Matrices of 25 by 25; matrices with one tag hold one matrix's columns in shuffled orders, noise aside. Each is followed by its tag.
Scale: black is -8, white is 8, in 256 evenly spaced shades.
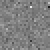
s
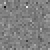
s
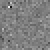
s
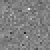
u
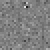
s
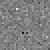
u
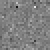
s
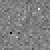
u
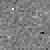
u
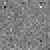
s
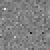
u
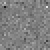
s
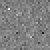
u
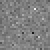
u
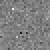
u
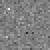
u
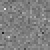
u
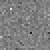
u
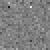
s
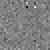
s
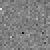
u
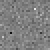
u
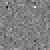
s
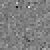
s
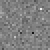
u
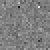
s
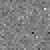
u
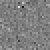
s
